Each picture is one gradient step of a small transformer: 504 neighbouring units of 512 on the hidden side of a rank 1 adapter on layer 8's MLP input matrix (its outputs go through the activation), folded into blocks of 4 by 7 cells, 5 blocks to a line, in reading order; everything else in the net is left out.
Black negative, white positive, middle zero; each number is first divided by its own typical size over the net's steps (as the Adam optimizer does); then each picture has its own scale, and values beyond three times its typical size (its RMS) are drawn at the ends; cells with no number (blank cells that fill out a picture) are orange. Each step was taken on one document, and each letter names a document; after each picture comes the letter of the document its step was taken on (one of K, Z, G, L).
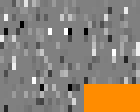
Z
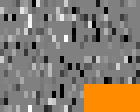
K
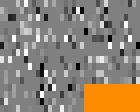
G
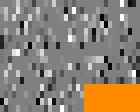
G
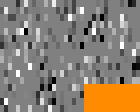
G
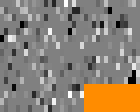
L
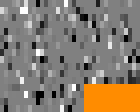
K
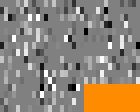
G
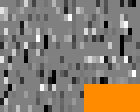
G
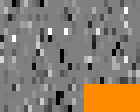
Z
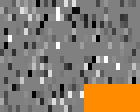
K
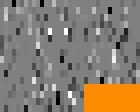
Z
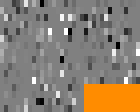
Z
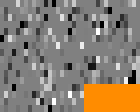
L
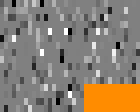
Z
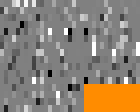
Z
